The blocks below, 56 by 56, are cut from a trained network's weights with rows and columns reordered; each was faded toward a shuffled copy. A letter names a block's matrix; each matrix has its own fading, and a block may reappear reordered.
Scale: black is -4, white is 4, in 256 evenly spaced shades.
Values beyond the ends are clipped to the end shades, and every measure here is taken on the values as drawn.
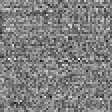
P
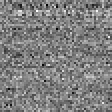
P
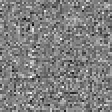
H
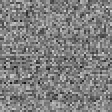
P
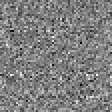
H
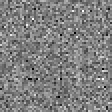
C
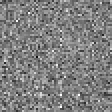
H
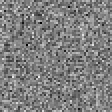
C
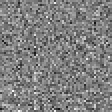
H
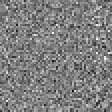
H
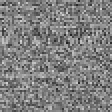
P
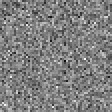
C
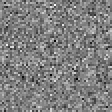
H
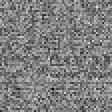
P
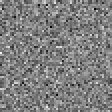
H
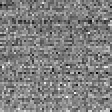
P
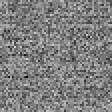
P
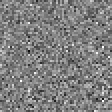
H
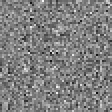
H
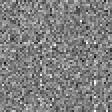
H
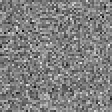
C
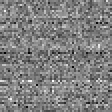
P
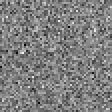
C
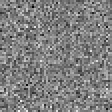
H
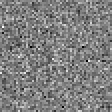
C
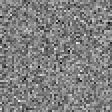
C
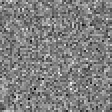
C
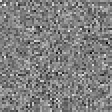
H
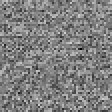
P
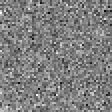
C
